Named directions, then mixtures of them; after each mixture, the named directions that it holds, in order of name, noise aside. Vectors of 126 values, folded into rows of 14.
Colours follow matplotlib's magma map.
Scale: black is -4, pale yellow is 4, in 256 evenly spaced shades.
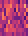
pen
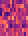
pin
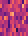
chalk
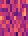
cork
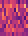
pen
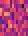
chalk, pin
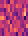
cork, pen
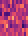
pin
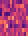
pin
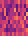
pen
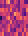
chalk, cork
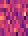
cork, pen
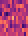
pin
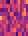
chalk, cork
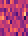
cork, pen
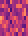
cork, pin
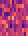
pin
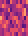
cork, pin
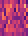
pen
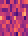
cork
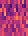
chalk, pen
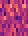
chalk, pen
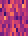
chalk, pen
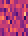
cork, pen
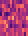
pin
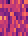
chalk, cork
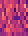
pen
